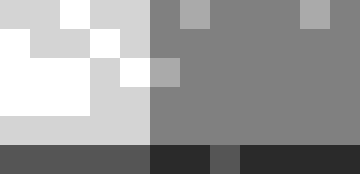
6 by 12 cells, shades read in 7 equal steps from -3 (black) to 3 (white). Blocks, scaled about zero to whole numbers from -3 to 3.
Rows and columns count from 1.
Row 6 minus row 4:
-4 -4 -4 -3 -3 -2 -2 -1 -2 -2 -2 -2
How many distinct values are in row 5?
2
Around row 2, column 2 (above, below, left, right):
2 3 3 2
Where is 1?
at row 1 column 7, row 1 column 11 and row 3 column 6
